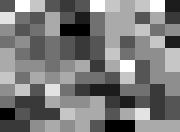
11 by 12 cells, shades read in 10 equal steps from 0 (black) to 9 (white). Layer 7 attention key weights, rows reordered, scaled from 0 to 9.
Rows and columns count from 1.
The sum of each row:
66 52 50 46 53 63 59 46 41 48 47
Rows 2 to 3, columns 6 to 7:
1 4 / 0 4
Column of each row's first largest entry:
2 1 10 11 8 9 1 4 4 10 4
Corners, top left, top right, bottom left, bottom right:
3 1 2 6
